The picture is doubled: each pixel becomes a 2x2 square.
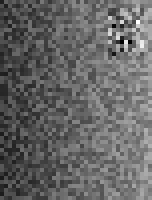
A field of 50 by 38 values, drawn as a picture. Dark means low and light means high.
Roughest part: top right. Slope: up to the right. Grain: fine. Stripes: none. Odd rows or columns: none. Odd patch: rougher, in the top right.
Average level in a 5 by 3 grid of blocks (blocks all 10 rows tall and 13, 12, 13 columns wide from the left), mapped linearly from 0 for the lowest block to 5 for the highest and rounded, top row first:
0 3 5 / 0 3 5 / 0 3 5 / 0 3 5 / 0 3 5
